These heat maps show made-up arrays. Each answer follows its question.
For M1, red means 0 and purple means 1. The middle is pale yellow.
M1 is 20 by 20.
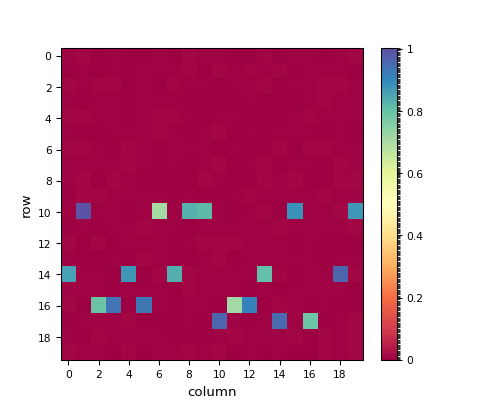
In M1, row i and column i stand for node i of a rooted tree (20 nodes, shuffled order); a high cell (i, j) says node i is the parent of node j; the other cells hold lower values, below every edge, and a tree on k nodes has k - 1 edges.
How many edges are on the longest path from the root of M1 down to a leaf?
2
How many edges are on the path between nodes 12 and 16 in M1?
1
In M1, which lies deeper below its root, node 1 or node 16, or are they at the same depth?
node 1
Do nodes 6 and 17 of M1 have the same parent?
no
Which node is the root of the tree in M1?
17
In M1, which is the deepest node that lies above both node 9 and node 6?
10
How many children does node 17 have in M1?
3
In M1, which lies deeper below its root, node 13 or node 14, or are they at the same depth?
node 13
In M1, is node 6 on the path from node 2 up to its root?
no
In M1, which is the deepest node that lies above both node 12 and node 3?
16
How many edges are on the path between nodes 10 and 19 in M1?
1
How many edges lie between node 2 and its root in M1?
2
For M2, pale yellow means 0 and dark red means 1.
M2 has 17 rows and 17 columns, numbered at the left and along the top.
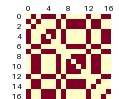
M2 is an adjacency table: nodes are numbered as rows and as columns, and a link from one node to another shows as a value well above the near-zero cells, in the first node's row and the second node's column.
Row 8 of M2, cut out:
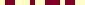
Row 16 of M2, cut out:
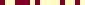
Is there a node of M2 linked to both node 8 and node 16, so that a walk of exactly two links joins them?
no
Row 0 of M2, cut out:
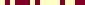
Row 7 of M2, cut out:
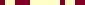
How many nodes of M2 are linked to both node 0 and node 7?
6
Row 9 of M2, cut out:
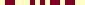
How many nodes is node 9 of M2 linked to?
8
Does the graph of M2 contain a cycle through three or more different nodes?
yes
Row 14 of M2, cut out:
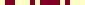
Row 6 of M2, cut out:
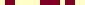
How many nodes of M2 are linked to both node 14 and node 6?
7
